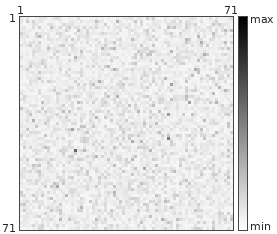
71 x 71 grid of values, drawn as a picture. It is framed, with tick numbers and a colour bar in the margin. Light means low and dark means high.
Seam: none. Average level on the scale: 10%. Stripes: none. Grain: fine. Histogram: skewed, a long tail of high values. Slope: none. Mirror symmetry: none.
